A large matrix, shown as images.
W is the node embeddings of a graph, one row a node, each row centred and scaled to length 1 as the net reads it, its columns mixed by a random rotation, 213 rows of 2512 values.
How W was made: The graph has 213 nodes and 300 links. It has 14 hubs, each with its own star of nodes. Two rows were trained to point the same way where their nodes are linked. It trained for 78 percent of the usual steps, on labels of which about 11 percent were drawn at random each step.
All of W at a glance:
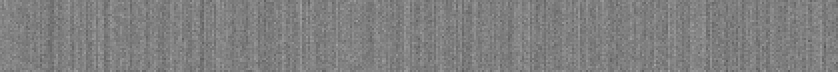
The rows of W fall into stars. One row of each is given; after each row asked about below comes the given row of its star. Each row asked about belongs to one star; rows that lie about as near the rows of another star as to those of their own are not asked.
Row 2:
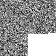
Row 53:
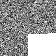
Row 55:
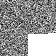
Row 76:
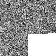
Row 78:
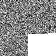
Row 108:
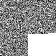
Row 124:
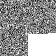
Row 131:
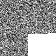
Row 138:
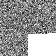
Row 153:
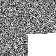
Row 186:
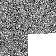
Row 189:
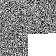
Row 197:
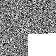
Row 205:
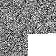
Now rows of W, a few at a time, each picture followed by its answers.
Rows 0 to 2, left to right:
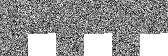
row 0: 76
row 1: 205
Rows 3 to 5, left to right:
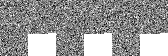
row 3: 205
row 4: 124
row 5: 108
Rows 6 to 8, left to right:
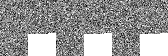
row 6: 108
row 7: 53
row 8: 108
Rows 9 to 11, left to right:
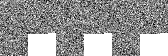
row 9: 189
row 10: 197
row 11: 53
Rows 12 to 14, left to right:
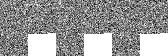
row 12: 138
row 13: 108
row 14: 108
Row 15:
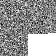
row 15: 55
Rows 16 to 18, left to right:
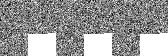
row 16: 205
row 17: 189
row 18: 55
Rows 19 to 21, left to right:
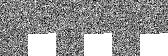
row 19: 205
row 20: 124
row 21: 138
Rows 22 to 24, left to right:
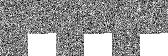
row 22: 108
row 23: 189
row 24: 124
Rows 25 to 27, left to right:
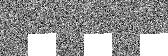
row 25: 78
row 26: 153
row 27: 108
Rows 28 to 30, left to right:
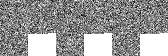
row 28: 124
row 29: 78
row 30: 78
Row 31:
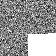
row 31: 153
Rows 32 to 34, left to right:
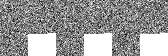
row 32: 76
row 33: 53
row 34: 55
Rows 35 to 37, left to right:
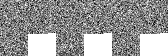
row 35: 55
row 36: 153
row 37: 53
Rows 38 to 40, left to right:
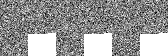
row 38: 124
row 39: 205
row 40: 78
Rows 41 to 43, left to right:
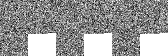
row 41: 76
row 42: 2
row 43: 131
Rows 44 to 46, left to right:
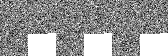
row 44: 189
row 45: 205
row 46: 197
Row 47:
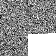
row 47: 53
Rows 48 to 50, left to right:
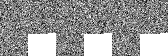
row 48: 76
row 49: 153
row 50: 197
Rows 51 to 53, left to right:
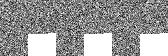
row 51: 53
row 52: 124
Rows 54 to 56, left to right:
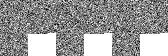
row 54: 153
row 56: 76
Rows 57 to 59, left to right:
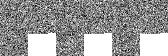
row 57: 108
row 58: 205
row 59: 197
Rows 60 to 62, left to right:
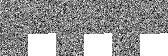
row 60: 189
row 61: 76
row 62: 76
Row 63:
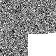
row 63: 124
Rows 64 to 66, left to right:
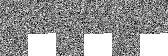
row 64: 124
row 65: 138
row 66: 189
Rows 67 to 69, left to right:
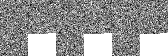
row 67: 78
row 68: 53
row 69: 108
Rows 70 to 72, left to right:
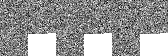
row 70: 78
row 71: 78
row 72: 108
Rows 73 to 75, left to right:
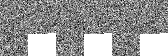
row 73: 153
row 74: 138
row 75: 55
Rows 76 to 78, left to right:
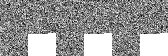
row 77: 108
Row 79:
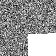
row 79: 186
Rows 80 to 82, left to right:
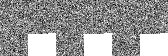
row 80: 197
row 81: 186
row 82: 55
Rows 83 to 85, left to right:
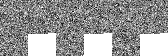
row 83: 197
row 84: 55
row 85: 124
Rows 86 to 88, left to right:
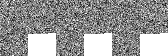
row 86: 205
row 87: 197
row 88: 2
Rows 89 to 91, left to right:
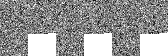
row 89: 189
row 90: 76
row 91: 153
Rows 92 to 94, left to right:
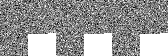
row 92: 186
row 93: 55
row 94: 189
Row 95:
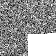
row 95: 153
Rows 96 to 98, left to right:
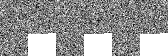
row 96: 197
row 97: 53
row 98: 197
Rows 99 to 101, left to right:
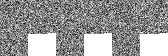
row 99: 2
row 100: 131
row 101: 186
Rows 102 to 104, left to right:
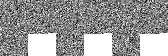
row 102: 76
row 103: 189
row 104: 138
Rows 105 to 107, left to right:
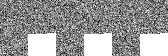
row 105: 186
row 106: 2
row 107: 131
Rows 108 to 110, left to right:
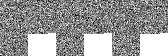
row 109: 197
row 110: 138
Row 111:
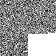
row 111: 124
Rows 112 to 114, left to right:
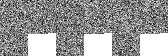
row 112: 197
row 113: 78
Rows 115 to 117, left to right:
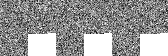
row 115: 138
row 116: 189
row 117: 78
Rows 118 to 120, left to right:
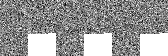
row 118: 197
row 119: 205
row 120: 138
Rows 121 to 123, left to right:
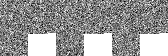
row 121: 138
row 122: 153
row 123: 78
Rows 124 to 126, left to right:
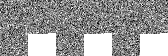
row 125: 131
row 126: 55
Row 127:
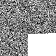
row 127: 53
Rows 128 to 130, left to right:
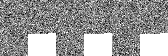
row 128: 197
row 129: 53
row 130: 131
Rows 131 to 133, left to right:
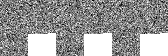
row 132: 131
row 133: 205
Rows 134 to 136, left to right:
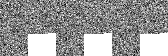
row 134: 76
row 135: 153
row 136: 2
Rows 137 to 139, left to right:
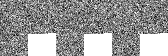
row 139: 53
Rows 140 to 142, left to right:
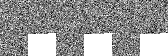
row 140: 189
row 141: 205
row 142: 189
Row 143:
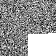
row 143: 53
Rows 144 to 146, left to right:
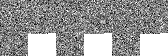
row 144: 53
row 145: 53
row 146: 55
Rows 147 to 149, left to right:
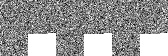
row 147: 138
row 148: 55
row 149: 186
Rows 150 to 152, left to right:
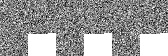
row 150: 197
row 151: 205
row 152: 53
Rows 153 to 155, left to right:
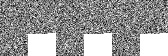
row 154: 153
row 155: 131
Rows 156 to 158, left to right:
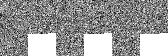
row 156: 108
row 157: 189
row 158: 138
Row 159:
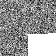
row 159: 189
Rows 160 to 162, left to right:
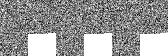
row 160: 76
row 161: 186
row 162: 124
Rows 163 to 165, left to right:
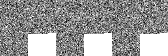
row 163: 124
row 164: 131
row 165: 153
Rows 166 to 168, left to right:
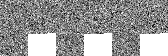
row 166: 131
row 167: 108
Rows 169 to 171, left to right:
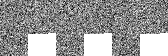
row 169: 205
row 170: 76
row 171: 76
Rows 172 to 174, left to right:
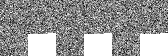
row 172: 131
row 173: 78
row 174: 53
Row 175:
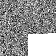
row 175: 76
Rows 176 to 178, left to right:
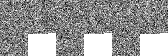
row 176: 205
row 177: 205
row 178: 53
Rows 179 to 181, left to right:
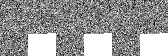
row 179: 124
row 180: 131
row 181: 131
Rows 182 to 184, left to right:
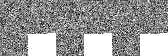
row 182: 189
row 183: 124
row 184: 131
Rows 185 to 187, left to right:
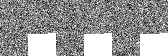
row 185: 189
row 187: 153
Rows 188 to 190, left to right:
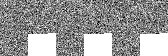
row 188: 138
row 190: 2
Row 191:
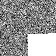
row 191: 186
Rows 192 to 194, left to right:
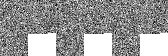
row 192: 76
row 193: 55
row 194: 189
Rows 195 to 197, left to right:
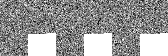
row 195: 53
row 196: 131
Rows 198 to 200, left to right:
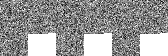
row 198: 55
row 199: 78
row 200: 131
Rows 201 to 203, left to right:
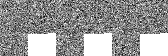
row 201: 189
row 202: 205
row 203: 76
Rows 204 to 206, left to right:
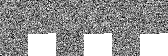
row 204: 108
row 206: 138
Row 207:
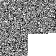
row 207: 108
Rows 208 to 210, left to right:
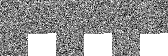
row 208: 153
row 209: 2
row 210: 76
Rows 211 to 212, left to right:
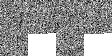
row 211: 138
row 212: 55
